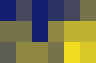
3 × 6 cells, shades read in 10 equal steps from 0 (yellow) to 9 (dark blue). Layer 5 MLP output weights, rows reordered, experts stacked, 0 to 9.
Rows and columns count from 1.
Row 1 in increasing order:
5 7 7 8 9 9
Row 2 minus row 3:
-1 1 5 -1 2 1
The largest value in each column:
9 7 9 8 7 5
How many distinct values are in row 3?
5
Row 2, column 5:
2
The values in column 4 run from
4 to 8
